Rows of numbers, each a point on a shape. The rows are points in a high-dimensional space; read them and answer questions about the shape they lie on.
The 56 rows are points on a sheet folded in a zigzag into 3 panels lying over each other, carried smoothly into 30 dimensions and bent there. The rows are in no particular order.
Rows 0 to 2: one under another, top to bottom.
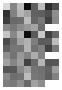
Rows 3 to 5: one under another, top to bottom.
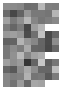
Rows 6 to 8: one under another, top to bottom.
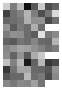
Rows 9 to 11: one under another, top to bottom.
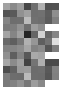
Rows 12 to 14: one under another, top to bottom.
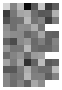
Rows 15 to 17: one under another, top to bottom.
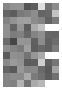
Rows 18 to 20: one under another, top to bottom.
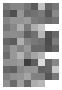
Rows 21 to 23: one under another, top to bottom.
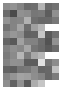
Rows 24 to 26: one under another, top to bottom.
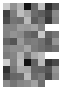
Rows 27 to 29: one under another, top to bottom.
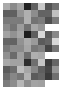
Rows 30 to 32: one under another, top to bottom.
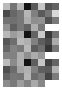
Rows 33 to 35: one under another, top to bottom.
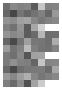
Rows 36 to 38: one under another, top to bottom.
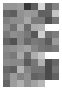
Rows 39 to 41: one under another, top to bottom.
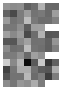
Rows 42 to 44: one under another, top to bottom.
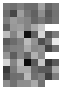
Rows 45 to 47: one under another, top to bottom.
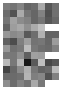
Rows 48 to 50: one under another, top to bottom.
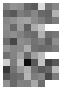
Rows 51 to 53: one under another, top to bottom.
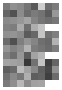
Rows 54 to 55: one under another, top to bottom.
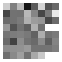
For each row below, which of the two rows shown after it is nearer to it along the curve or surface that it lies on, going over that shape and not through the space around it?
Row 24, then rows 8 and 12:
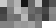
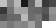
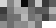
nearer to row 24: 12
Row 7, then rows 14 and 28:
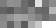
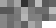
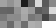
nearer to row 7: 28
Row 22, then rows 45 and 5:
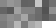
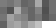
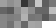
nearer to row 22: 45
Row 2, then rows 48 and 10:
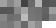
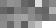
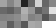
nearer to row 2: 10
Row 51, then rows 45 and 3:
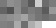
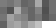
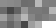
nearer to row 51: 45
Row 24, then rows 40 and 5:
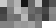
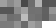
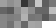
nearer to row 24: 5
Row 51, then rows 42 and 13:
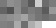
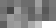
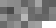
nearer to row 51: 42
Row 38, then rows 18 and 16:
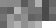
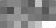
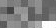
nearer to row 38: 18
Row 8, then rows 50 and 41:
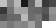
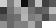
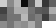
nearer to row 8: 50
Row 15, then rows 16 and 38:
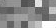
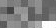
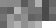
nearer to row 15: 38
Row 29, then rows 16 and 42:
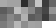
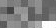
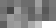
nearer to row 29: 42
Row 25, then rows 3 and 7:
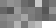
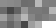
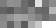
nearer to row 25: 7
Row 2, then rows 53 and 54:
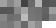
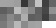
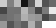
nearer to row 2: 54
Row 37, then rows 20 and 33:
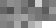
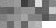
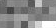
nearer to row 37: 33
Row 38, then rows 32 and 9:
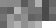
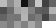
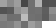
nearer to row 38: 32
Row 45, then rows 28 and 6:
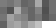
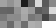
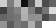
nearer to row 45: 28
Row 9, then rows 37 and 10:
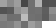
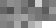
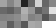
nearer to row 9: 10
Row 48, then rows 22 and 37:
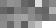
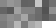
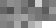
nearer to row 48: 37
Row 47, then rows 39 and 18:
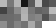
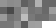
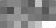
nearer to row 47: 39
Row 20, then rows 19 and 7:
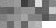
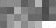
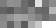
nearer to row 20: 7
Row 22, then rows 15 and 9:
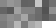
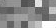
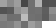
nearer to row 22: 15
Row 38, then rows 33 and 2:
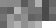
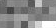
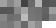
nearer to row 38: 33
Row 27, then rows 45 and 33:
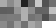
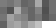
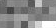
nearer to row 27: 33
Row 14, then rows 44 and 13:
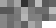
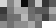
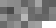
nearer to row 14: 13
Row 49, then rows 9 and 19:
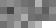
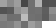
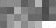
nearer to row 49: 19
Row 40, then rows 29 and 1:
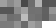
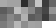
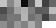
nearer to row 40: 1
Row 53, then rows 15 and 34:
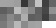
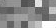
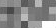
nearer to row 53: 15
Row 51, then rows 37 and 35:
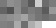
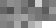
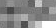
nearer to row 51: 37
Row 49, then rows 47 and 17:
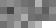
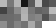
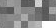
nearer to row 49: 17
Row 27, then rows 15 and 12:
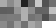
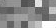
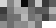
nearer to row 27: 12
